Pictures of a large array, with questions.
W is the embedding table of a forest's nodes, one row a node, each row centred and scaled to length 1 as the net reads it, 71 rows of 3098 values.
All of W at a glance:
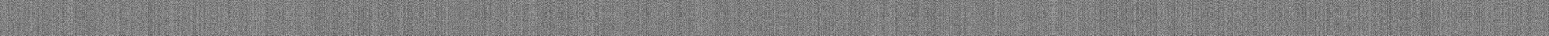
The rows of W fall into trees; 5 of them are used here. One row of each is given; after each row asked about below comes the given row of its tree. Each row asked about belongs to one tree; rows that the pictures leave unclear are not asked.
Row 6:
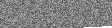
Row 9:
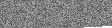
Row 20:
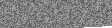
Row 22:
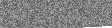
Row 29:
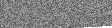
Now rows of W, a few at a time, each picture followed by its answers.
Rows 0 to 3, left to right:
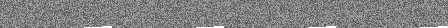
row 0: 6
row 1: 6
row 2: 9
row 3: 22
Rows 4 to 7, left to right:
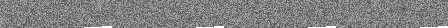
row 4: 20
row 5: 29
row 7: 6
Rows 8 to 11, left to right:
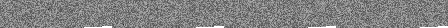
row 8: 29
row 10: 20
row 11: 22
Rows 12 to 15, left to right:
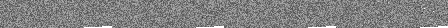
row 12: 9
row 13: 20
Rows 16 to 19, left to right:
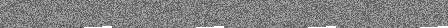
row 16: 9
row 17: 6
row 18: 9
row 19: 22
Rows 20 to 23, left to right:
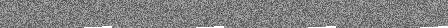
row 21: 6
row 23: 20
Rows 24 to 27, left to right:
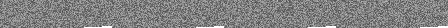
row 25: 6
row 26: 6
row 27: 29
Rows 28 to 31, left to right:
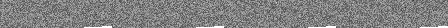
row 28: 6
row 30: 29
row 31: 9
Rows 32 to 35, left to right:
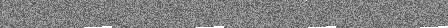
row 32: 6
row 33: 6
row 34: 6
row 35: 20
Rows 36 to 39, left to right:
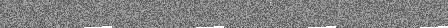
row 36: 20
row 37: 22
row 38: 20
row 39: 6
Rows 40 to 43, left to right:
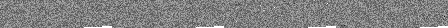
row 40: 9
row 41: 9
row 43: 22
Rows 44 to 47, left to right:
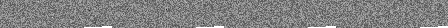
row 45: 9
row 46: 22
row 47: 20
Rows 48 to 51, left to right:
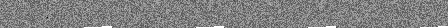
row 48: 22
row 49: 20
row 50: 20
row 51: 6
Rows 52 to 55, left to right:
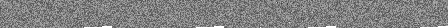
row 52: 29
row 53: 9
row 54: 29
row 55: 20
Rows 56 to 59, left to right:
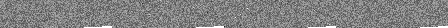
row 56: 9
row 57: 22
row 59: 20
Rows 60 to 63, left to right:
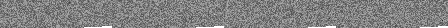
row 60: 20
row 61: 29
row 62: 6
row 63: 9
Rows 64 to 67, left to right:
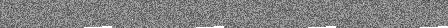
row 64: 6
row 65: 22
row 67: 9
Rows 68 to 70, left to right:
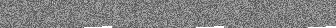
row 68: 20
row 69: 6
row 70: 22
